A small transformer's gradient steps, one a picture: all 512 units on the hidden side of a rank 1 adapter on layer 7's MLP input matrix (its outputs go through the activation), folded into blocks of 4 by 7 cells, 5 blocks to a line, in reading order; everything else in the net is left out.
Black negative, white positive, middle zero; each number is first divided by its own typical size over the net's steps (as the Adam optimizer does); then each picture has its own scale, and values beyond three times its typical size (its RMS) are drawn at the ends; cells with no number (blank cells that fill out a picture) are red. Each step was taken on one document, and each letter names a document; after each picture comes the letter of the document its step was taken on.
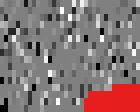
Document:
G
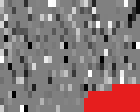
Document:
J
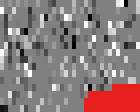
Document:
J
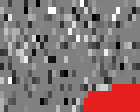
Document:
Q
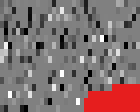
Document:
J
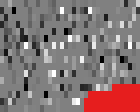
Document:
G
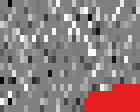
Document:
Q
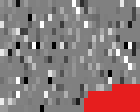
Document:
G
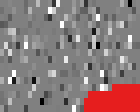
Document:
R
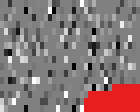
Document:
Q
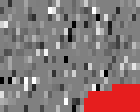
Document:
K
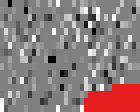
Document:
K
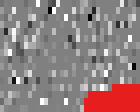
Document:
R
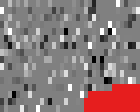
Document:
J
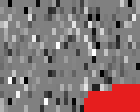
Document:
K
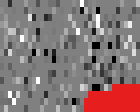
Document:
K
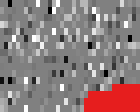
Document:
K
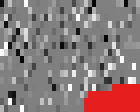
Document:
J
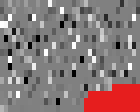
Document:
G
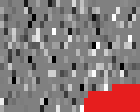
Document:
Q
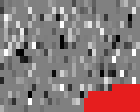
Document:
G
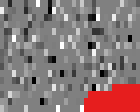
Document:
R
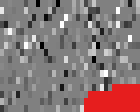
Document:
R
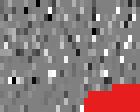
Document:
R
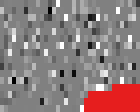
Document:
R
